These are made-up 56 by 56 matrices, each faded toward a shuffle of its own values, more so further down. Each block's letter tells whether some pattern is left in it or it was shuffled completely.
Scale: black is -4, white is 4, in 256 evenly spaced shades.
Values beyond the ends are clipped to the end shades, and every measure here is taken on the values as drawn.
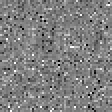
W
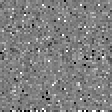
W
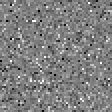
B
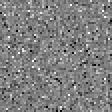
B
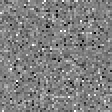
B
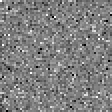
B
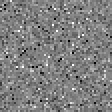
B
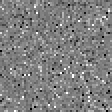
B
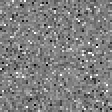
B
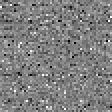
W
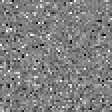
W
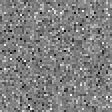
B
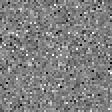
B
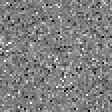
B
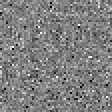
W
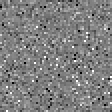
B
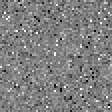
B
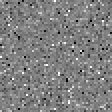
B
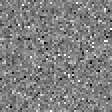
B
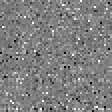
W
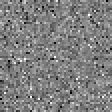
W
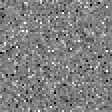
B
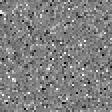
B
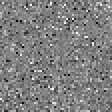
W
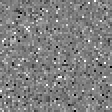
B
